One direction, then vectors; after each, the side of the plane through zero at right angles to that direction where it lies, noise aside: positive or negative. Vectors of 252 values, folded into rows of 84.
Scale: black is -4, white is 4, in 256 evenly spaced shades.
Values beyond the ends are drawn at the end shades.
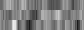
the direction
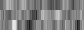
positive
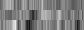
positive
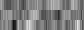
negative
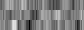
positive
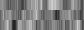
negative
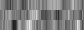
negative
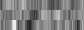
positive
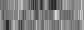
positive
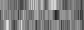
negative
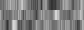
positive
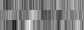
negative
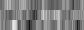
positive
